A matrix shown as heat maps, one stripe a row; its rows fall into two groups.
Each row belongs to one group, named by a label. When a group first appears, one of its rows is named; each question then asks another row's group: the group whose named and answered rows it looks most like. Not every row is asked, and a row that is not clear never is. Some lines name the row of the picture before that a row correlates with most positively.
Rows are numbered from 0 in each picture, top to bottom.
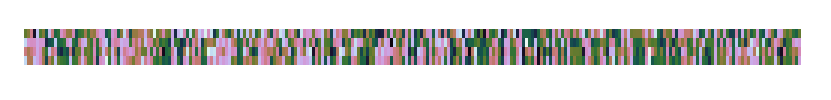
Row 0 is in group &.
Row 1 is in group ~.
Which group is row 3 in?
~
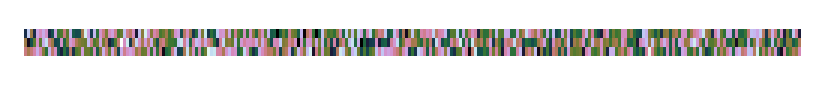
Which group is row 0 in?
~
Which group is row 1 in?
&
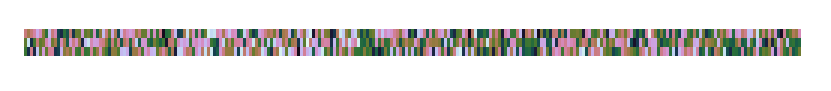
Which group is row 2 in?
&
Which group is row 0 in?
~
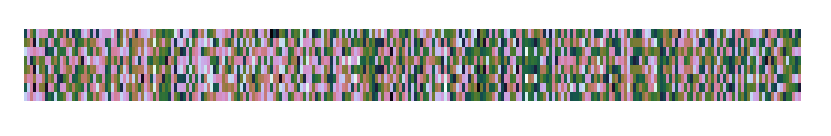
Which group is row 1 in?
&
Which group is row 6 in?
&
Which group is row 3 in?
&
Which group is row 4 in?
&
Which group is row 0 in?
~
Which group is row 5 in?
~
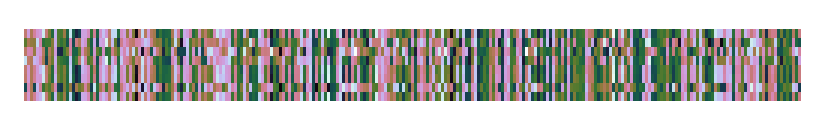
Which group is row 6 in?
~
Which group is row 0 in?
~
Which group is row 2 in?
~
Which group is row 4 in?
~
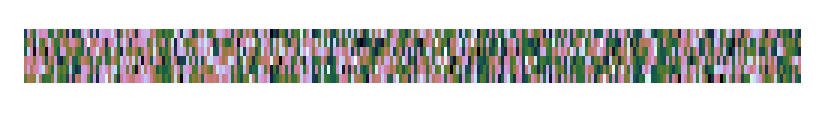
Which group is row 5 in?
~
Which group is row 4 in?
~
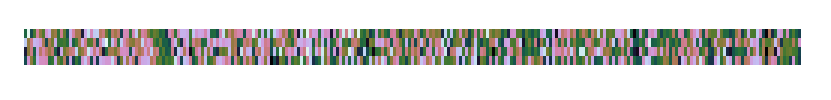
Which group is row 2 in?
&
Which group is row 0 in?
&
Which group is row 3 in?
~
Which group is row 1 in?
~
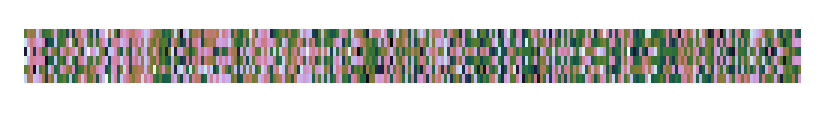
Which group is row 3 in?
~
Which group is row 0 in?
~
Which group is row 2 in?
&
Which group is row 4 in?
&
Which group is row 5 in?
~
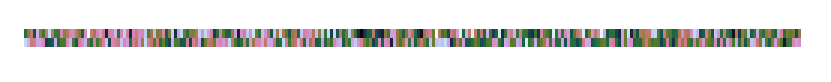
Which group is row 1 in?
~
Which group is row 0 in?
&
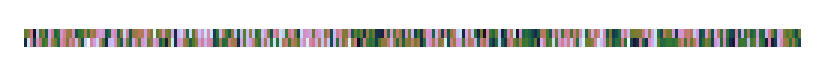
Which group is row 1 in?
&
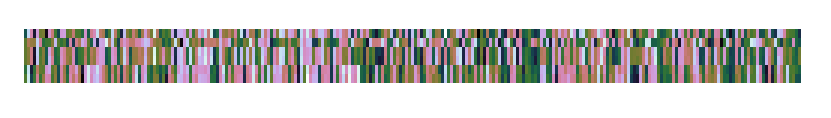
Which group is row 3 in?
&
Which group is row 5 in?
&
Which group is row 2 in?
&
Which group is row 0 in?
&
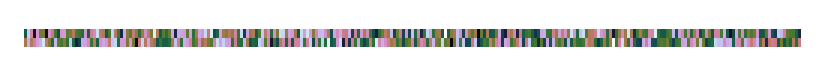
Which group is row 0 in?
&
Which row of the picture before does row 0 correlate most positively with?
0
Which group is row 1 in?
~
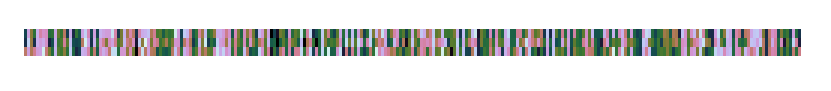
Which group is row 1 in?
~
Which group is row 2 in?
~
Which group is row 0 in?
~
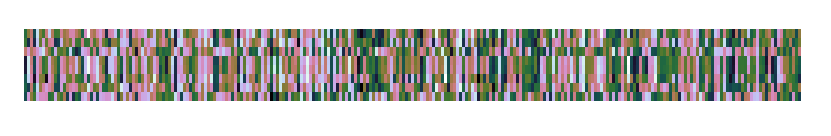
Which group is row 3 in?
&
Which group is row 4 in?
&
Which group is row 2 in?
~
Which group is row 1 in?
&
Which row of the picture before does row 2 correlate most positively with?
2
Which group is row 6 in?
&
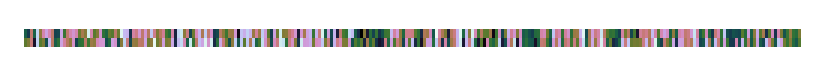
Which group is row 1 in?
&
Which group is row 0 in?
&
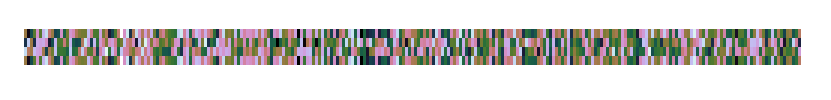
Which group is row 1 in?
~
